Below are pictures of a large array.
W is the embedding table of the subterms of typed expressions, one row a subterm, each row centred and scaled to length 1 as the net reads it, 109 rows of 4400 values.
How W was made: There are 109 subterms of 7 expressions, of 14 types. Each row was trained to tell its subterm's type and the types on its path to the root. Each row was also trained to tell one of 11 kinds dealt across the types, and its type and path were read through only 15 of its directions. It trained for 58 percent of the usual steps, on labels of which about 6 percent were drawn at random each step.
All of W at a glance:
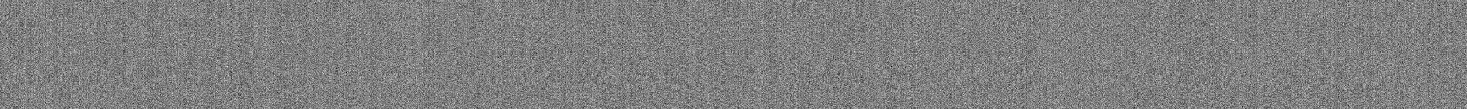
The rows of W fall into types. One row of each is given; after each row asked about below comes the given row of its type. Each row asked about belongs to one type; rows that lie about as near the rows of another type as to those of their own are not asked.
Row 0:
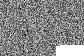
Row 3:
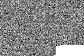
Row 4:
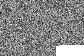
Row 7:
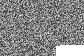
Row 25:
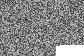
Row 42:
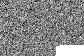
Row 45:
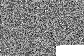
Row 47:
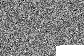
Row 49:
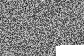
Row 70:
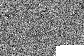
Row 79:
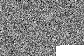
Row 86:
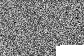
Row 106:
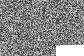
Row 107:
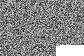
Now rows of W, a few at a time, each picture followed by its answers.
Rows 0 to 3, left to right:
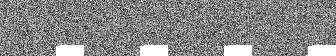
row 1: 0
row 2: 47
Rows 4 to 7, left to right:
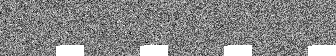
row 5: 7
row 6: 47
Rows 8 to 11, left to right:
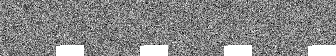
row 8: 79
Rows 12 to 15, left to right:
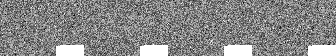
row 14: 107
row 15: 3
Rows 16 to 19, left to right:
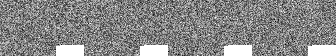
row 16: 106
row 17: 7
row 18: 0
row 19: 107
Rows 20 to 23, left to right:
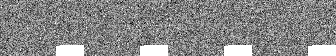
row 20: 47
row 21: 70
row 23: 79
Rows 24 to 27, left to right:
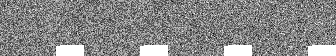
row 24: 79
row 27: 7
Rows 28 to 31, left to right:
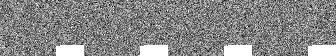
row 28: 3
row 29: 42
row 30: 7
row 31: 86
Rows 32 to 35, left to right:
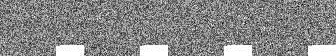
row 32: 42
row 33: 106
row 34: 25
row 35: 45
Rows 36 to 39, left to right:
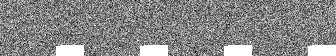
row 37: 25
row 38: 3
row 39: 42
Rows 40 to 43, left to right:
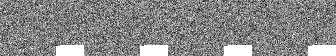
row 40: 45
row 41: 25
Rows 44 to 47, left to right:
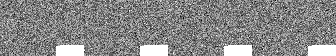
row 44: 70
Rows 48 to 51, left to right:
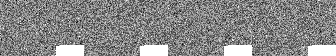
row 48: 79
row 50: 4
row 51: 47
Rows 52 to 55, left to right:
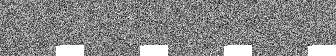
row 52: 47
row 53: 42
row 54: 47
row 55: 7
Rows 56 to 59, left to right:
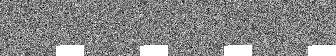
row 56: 45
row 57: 49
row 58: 0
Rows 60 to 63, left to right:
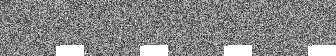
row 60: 25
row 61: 4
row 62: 25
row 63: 107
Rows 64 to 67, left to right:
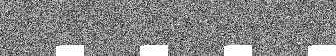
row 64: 79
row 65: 3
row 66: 42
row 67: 47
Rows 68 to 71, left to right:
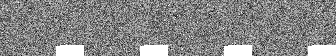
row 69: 86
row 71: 42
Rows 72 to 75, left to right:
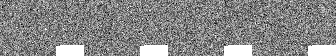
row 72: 3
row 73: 7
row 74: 7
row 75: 3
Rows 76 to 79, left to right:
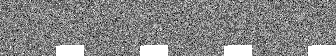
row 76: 4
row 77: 4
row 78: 25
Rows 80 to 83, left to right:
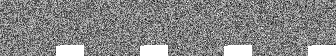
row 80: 0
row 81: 4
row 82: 47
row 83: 25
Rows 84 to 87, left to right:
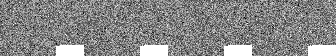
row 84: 45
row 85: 107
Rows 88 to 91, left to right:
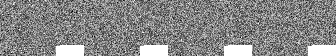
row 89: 106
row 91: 42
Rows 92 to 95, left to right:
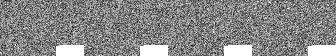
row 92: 4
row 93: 107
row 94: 86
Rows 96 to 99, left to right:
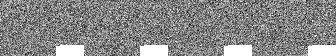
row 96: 107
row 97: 86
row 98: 25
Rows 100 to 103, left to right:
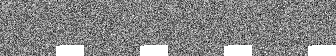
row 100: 107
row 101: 7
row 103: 79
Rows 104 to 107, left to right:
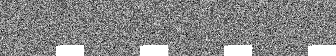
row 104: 4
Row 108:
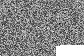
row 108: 107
